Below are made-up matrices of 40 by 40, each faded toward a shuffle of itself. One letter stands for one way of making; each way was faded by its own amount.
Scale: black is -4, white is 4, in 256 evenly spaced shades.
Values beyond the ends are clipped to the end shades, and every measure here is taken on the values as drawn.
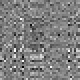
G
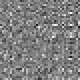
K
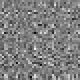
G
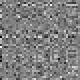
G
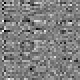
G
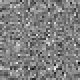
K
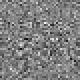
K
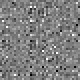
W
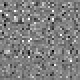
W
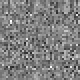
K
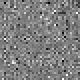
W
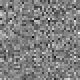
K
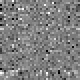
W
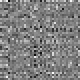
G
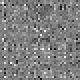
W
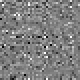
W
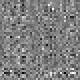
G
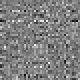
G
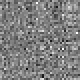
K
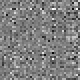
G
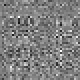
G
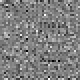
K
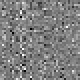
W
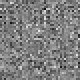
K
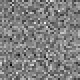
K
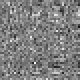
K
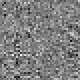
K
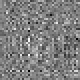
G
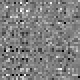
W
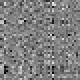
G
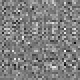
G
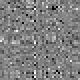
W
